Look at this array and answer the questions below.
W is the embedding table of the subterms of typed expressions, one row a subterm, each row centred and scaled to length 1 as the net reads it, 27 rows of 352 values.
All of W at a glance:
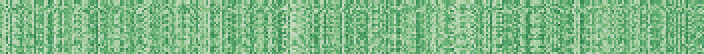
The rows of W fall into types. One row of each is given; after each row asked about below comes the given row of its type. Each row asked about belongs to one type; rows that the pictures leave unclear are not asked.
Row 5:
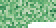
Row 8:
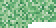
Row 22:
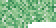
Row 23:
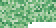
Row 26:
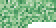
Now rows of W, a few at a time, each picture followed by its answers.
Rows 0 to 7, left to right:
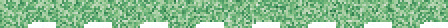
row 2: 8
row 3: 26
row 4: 8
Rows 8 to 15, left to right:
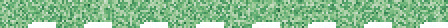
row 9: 26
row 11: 8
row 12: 5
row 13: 26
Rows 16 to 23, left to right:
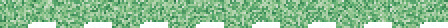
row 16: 5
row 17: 23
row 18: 23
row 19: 26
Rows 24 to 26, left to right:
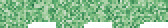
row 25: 8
